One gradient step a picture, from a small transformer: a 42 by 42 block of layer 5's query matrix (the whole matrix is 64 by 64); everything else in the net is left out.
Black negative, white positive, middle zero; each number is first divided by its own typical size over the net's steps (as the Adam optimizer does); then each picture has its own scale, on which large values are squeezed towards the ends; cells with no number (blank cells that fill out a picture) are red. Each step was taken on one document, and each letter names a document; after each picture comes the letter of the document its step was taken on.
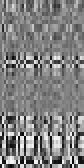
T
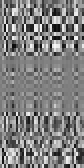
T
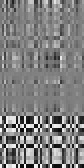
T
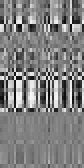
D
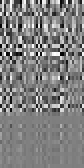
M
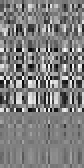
D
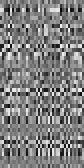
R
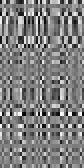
M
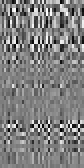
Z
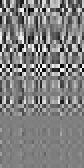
M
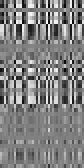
D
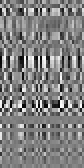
M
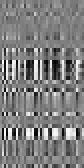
T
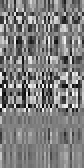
D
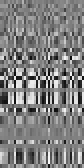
D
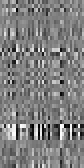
Z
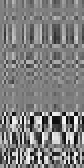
T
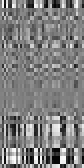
T
